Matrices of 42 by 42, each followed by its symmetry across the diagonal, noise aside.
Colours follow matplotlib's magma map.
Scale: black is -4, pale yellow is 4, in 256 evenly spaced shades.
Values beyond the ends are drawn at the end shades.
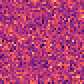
neither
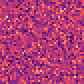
antisymmetric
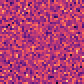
antisymmetric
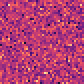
neither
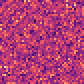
symmetric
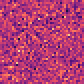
antisymmetric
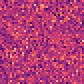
neither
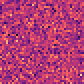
neither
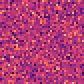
antisymmetric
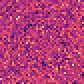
symmetric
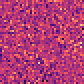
antisymmetric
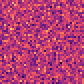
neither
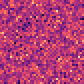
symmetric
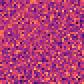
symmetric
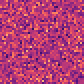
symmetric
